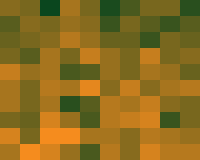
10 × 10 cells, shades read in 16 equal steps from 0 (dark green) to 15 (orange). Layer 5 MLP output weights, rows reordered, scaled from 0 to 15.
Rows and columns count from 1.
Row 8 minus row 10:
-3 -9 0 0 0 0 4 0 -8 -4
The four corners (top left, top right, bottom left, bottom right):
8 2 10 11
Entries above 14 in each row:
0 0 0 0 0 0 0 0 2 1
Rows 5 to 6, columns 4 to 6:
4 5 9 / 10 14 8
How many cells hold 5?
6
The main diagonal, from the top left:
8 8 8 7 5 8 10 13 10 11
